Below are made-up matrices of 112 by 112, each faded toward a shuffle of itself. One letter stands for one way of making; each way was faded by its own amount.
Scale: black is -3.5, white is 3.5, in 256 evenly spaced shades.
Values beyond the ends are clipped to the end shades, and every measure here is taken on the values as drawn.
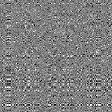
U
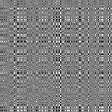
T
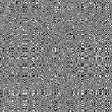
U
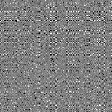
U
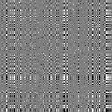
T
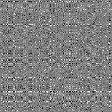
U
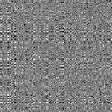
U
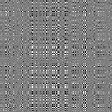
T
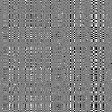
T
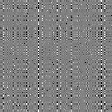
T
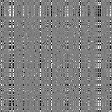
T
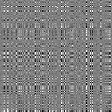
T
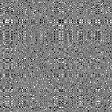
U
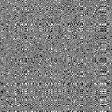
U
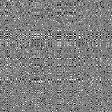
U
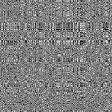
U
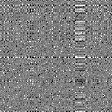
U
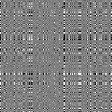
T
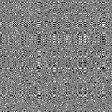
U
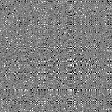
U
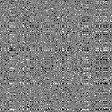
U
